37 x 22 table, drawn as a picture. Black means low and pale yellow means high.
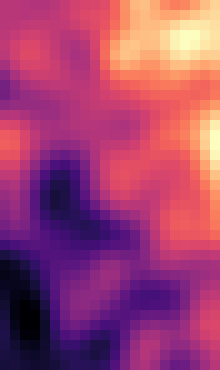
The field climbs toward the top right. The histogram is bell-shaped. There are no lone odd cells. There are no regular stripes. The top left is the calmest part.
